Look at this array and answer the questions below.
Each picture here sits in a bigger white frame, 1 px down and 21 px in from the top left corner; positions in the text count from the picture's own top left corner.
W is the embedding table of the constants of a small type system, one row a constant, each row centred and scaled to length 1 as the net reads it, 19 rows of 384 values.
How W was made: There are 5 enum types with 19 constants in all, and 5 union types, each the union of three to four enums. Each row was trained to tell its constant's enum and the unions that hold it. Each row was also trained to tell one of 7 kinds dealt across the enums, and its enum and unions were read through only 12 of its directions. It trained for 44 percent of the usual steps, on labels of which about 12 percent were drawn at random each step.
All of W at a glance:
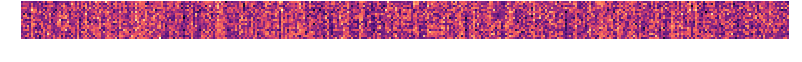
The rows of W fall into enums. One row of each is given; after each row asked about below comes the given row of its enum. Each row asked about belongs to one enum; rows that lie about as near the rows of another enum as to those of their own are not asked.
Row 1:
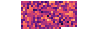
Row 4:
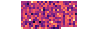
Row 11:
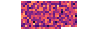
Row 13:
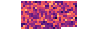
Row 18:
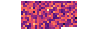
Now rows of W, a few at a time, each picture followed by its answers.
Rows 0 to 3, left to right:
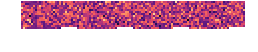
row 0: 13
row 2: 13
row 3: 1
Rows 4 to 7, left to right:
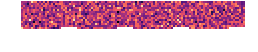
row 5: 11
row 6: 18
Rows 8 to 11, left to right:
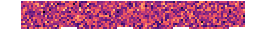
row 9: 18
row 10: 18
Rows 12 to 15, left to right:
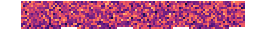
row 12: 13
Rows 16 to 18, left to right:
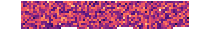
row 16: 13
